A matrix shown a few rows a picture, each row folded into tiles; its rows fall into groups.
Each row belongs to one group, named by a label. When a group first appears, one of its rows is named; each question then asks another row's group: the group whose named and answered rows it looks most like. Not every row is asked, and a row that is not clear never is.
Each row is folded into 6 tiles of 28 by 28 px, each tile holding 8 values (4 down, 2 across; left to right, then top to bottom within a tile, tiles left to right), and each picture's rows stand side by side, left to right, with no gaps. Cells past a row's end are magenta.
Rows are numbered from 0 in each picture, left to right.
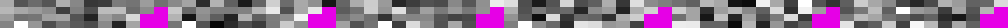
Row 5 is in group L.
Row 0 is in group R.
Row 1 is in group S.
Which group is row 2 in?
L
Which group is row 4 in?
S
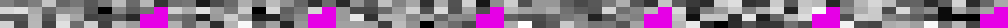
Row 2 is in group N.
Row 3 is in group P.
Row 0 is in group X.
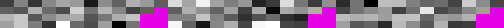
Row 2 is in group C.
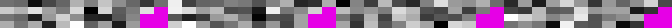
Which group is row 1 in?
P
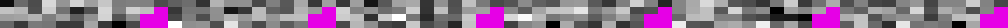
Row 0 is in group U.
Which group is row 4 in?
L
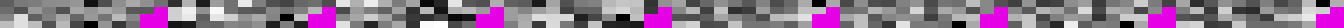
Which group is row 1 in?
U
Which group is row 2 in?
L
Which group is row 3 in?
U
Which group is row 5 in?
R
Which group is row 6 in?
R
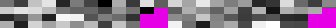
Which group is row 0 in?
X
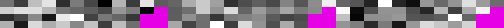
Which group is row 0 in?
X
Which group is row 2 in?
S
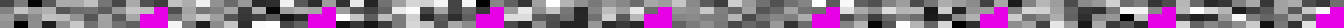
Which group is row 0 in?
C
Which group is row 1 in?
L
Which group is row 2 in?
N
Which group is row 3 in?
U
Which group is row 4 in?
R
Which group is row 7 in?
P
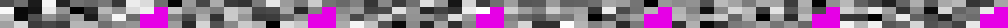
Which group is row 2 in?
S
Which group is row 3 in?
P
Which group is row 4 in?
N
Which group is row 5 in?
P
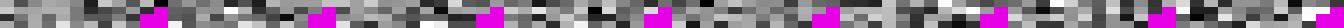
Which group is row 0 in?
X
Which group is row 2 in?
L
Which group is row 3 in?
P
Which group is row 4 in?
C
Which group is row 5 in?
U
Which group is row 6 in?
N
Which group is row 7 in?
S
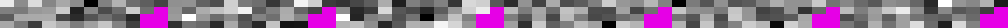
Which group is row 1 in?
R
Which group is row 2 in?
S
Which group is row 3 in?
X
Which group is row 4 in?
X
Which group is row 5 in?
X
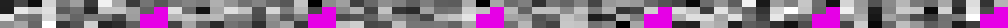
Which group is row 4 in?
U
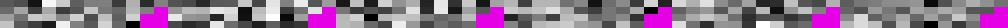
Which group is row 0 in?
C
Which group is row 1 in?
U
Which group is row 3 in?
X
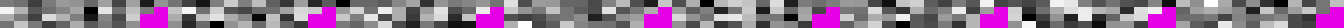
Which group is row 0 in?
N
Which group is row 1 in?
C
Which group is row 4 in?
N
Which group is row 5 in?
R
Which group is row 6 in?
S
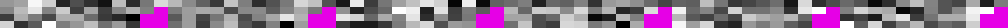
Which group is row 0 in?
L
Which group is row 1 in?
R
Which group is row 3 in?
P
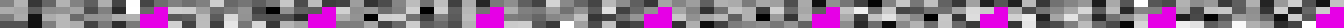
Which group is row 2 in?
N
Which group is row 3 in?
P
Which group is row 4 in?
N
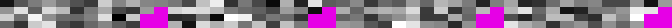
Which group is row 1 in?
X
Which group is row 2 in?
P
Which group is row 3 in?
C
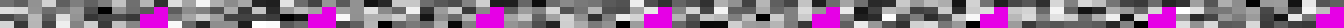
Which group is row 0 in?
X
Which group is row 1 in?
L
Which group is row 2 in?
R
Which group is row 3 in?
C
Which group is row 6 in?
U
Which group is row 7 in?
S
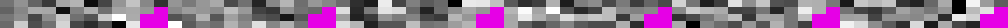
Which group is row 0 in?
R
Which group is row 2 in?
S
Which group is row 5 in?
S
